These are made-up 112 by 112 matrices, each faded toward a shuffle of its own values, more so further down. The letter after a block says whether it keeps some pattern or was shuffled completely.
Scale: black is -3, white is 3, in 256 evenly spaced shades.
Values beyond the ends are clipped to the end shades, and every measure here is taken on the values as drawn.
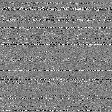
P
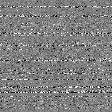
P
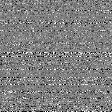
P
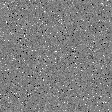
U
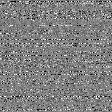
P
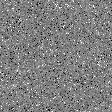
U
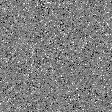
U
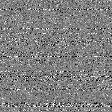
P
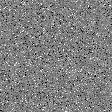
U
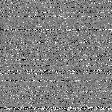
P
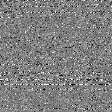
P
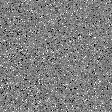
U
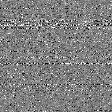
P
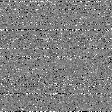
P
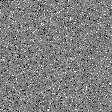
U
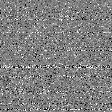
P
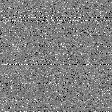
P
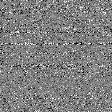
P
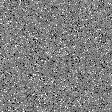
U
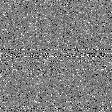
P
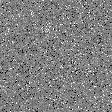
U
